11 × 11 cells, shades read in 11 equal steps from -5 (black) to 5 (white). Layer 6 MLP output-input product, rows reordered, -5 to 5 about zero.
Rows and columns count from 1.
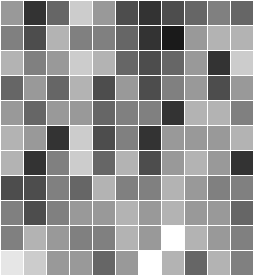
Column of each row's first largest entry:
4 3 4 4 9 4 4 5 6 8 7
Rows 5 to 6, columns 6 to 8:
0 0 -3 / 0 -3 1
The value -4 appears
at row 2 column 8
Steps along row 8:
same up down up down same up down down same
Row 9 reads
0 -2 0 1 1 2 1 2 1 1 -1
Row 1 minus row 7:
-1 0 -1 0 2 -4 -1 -3 -3 -1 2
